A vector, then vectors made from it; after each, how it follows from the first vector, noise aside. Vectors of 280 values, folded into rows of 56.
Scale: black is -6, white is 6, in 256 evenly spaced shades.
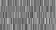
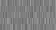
shrunk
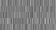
shrunk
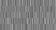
shrunk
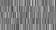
wrapped around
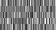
scaled up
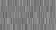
shrunk
